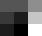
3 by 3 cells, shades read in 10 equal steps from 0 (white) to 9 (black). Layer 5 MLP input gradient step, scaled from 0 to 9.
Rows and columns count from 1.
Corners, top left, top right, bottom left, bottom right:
6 4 8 0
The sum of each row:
16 17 17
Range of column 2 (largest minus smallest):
3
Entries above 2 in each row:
3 2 2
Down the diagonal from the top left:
6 8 0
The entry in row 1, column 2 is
6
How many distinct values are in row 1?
2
